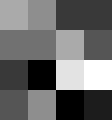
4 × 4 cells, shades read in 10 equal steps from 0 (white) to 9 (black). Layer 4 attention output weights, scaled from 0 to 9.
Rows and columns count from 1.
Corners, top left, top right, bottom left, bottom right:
3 7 6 8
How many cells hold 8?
1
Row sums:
21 19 17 27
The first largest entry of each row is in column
3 4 2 3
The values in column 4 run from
0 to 8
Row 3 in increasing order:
0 1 7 9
